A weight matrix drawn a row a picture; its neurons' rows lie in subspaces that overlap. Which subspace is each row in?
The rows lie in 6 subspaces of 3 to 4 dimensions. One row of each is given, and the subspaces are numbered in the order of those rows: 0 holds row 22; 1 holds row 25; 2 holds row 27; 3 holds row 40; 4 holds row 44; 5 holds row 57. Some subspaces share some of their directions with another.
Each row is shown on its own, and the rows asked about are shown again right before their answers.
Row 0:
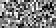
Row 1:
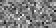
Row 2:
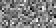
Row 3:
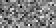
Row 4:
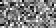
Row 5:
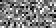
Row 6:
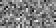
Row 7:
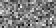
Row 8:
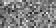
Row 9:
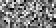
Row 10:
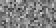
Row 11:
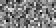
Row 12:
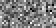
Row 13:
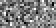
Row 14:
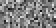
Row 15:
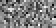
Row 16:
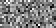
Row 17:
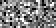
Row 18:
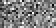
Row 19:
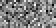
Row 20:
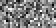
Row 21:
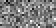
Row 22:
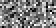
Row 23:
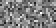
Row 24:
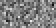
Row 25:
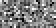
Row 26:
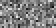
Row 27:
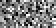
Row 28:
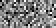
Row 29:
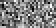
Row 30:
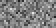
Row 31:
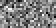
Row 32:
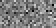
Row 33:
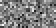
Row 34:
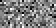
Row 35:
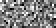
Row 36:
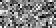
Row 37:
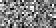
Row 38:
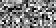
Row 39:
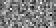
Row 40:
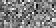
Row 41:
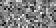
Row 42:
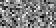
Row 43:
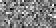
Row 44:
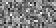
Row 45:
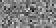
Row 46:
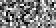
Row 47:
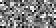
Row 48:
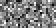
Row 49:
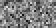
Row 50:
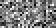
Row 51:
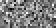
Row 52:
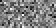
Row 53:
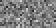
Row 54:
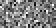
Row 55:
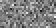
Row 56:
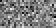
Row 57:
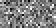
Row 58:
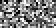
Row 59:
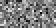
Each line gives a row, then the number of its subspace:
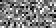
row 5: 3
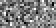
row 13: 1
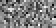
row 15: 2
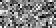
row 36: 4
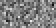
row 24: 1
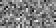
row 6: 2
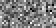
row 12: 0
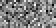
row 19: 0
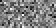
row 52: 5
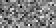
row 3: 4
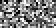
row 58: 1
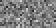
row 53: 2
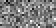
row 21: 5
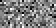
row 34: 5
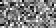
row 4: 1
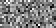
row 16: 5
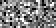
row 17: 1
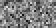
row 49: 3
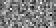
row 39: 2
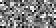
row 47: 4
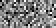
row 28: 0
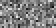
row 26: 4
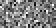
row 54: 0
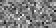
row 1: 3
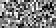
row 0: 4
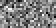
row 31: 3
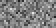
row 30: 3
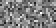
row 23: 4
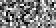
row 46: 1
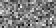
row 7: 4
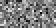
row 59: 1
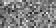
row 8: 3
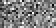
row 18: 3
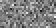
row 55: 3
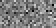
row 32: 0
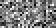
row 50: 0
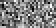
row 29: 4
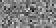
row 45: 0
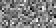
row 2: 0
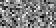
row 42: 4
